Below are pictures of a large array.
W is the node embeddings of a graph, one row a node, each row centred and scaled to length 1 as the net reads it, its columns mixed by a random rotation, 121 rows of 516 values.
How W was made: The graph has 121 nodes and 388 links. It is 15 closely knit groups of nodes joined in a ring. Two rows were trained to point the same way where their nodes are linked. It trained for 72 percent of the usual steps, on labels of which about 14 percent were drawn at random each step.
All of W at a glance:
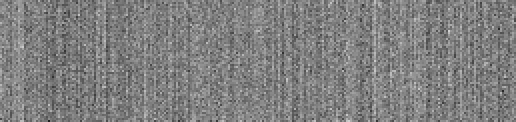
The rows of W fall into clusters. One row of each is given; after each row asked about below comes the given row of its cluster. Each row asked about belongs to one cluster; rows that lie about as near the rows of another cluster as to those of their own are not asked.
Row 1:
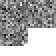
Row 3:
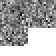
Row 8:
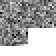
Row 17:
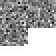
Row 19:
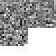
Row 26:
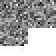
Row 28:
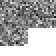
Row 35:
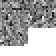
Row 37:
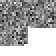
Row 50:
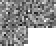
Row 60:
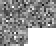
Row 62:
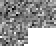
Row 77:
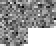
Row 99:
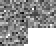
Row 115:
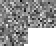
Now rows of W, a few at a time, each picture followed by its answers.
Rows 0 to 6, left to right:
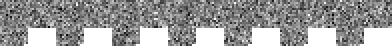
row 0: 77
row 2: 77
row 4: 26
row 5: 35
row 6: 26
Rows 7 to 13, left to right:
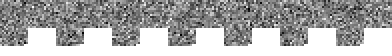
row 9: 62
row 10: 8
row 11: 17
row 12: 28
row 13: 1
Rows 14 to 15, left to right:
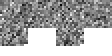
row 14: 8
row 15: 60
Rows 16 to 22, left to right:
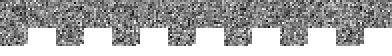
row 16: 99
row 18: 3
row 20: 50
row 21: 26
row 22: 17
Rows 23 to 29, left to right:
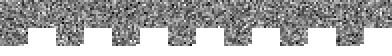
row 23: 8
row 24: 19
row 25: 62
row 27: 60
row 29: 115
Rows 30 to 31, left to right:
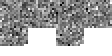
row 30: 8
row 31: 62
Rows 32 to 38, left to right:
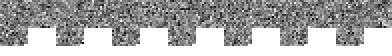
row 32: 77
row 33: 8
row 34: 35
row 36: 60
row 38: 77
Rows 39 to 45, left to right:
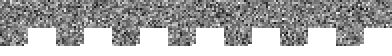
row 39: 28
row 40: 3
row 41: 77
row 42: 8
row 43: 37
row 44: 37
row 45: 99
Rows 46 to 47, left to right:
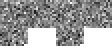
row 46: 28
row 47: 37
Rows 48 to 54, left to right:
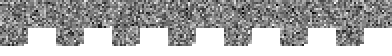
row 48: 115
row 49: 77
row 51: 1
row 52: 1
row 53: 62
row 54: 17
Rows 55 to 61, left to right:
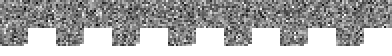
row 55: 17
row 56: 115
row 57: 1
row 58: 99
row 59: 28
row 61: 1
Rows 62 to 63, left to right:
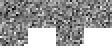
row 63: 37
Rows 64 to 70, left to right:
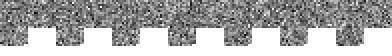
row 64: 35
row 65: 99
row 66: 19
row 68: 115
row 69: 99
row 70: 17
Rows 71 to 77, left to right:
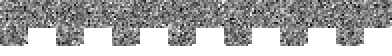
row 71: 17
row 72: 62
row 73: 8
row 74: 62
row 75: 115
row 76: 3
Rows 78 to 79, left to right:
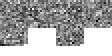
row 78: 99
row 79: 115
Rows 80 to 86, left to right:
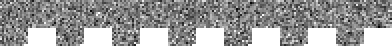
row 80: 26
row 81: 115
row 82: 19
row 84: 62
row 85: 99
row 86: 77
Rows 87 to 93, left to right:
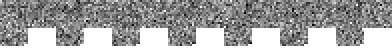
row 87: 3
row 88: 1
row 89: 50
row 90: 37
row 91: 8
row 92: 62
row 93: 1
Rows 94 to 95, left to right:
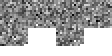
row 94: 28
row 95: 62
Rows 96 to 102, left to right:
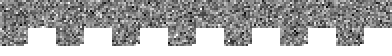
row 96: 50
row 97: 115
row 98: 17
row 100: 3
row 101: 77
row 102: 37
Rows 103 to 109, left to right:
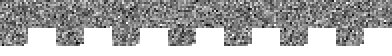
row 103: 19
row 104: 77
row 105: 1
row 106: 17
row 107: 99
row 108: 35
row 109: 26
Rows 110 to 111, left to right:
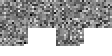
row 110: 37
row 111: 60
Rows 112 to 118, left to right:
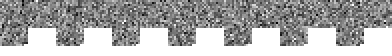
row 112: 8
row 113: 3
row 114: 37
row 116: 17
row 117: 28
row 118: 26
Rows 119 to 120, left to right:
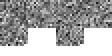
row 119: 99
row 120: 37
